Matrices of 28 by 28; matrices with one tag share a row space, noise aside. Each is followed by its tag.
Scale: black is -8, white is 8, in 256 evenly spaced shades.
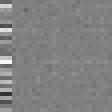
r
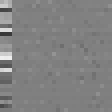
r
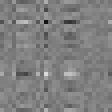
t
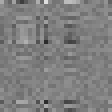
t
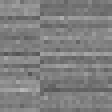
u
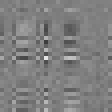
t
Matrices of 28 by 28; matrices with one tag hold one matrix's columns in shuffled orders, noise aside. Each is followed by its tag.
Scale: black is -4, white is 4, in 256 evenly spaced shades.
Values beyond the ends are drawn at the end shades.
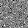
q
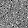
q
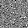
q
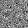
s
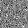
s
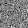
s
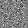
q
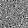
q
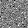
q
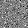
q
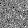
s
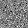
s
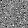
q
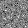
s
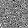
q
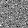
q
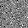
q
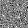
s
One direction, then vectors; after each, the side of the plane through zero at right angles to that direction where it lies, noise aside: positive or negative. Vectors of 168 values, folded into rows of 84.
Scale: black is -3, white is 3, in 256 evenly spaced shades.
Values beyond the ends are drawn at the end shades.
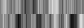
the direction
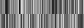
negative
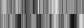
positive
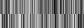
negative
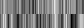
positive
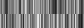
negative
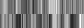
positive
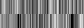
positive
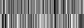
negative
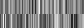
positive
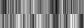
negative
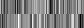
negative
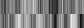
negative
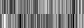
positive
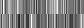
positive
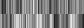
negative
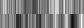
positive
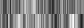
negative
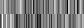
positive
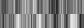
negative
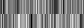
negative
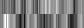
positive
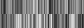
negative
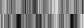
positive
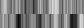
positive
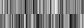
positive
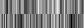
positive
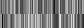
negative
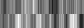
negative
